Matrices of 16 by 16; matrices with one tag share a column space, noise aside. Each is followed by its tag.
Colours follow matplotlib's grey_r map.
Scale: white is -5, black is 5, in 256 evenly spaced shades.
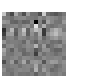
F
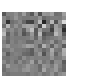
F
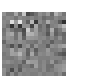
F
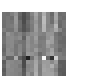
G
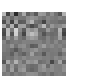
F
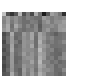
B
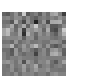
F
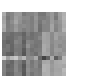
G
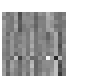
G
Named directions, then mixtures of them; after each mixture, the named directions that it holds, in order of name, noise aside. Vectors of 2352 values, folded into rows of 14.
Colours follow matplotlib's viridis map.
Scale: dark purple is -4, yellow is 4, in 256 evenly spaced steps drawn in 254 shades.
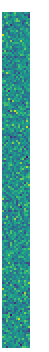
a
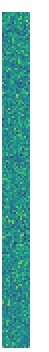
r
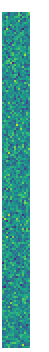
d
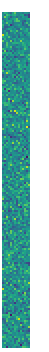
a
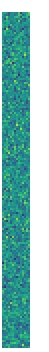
d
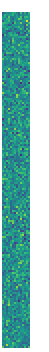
r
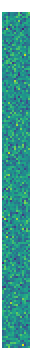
d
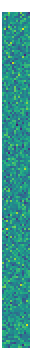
d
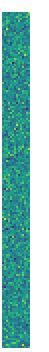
d, r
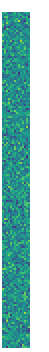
a, d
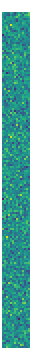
a, d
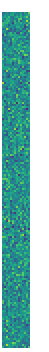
d, r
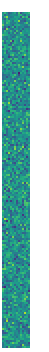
a, d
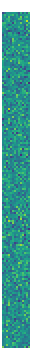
r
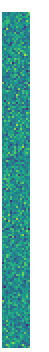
d, r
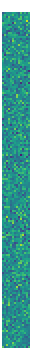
r
